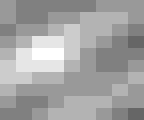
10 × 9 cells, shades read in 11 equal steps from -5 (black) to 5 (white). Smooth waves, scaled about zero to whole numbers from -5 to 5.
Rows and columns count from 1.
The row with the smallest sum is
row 1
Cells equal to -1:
2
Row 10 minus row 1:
-1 0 1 2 2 2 0 -1 -2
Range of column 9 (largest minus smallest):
3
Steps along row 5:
up up same down down down same same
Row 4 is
1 2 4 4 3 2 1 0 -1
